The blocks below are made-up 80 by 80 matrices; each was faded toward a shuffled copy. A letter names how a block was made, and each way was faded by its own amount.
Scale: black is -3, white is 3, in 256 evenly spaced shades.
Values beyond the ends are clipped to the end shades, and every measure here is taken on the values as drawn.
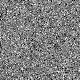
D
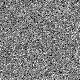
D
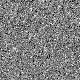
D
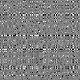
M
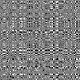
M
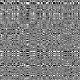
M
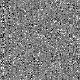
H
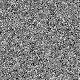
D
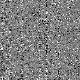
H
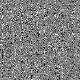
H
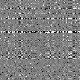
M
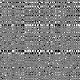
M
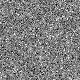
D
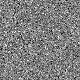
D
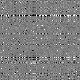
M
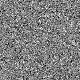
D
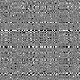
M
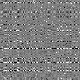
M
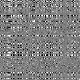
M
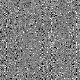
H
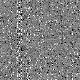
H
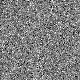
D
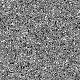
D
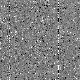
H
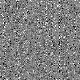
H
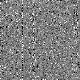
H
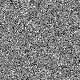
D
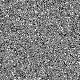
D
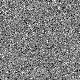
D
